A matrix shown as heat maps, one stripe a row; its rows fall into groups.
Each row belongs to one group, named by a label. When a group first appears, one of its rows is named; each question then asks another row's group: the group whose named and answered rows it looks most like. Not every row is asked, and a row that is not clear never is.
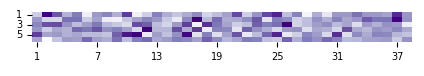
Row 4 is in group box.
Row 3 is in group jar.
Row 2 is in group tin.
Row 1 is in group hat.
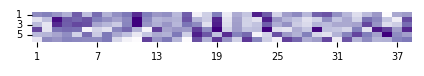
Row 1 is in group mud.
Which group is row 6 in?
box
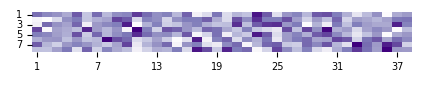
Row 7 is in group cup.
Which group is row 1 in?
mud
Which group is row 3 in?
hat
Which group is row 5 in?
mud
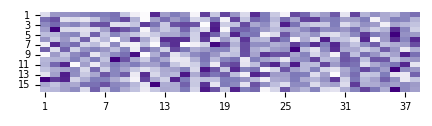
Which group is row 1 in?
box
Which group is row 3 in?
jar
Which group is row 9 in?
hat
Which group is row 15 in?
box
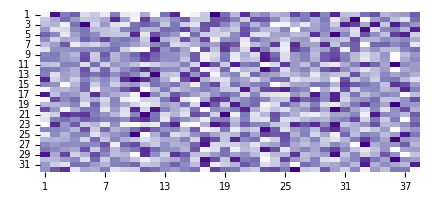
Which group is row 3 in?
tin
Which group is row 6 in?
box
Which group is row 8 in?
box
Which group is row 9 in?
mud
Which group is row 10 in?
mud
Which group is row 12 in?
mud
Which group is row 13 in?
box
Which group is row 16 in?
hat
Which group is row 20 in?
cup
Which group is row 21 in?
tin
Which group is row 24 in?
mud
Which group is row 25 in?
hat
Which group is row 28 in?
mud
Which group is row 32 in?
jar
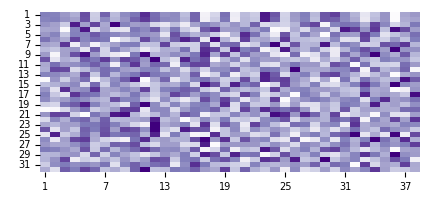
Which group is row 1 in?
mud
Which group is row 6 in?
jar
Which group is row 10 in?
box
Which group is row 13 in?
mud
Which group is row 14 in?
hat
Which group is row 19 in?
tin
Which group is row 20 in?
hat
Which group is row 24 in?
box
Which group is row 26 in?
tin
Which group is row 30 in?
jar
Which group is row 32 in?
tin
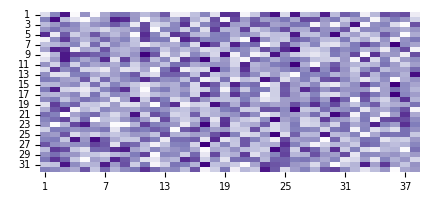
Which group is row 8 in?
jar
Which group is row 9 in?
tin
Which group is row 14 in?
mud
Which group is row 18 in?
cup
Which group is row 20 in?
jar
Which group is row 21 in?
cup
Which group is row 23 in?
tin
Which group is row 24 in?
cup
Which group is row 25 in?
jar
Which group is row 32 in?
mud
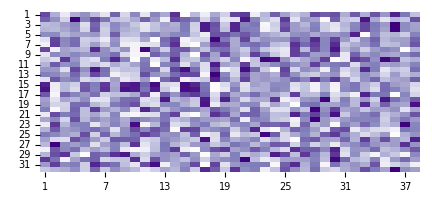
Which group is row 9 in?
box
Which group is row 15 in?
box
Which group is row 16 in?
box
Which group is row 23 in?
hat
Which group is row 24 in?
cup
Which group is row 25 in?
mud
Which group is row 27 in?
hat
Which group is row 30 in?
cup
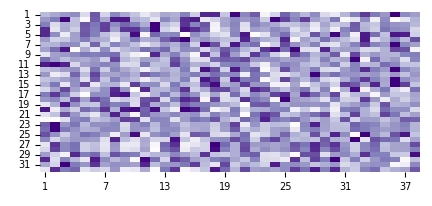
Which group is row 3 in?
box
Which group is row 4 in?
box
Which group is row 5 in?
cup
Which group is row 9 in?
box
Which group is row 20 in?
box
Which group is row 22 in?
hat
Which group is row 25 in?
cup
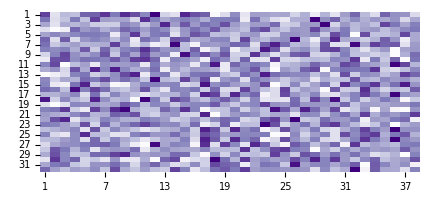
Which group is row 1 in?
box
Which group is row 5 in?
cup
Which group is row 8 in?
mud
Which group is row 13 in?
hat
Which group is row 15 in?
tin
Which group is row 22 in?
jar
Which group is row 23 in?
mud
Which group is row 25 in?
tin
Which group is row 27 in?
box
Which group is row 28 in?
hat
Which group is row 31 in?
jar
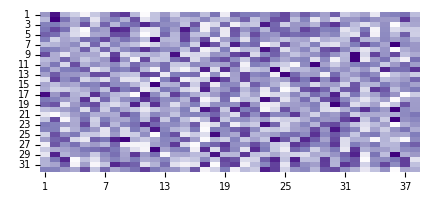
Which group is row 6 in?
box
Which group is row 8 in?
mud
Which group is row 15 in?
box
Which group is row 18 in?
mud
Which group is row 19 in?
cup
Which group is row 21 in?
hat
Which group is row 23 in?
mud
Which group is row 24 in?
cup
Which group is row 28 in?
box
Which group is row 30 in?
jar
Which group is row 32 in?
mud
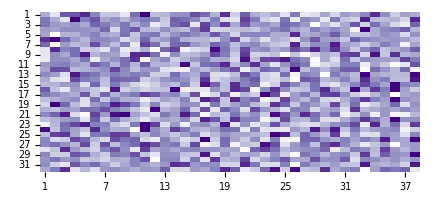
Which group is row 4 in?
cup
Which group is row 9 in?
tin
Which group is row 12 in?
jar
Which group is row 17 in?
mud
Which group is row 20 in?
box
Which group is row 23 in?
tin
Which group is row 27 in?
mud
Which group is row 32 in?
jar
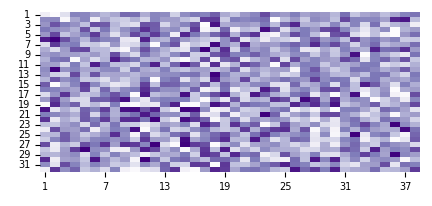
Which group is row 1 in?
hat
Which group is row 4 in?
mud
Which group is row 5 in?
cup
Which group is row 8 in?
tin
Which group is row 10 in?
jar
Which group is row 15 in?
tin
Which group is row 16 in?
mud
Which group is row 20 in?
box
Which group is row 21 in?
mud
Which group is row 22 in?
box
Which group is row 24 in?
hat
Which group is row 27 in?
box
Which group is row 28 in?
tin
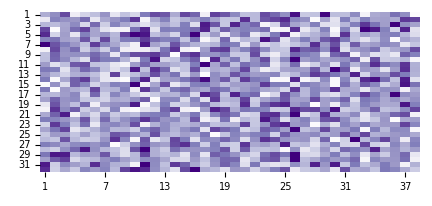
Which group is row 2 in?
hat
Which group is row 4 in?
tin
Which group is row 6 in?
mud
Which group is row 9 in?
cup
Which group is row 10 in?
jar
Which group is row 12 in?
cup
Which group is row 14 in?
tin
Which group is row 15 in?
hat
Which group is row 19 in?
hat
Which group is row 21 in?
jar
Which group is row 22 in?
mud
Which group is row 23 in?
hat
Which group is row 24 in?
jar
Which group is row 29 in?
jar
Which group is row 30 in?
jar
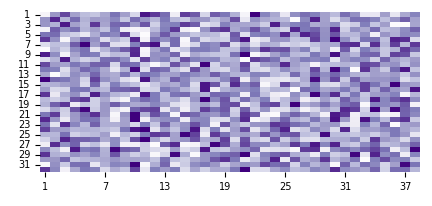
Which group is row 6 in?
cup
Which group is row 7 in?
tin
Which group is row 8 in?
hat
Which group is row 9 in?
cup
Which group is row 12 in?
cup
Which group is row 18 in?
tin
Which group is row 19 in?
jar
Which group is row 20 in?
tin
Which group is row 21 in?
cup
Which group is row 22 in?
cup
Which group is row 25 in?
jar
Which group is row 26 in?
tin
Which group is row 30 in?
jar
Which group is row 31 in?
hat
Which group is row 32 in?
cup
